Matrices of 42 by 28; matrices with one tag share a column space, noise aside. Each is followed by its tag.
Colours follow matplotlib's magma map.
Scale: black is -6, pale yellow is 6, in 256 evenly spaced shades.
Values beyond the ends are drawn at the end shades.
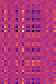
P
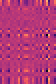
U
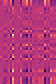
U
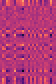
U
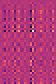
P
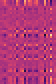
U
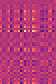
P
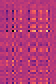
P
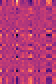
U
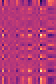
U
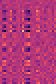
P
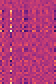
P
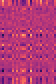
U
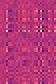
P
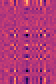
U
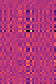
P
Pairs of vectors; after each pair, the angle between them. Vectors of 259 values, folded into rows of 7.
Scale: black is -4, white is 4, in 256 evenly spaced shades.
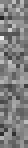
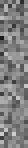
nearly opposite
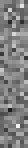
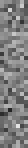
nearly parallel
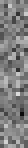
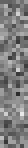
nearly opposite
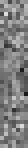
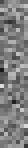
orthogonal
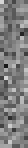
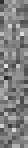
nearly opposite
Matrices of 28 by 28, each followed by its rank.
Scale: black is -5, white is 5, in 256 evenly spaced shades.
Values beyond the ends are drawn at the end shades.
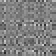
three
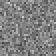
full rank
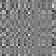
two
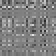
two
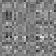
three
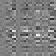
three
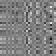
two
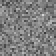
full rank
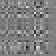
two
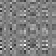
two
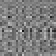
three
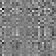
three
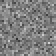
full rank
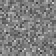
full rank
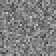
full rank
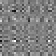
three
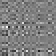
two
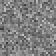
full rank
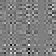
two
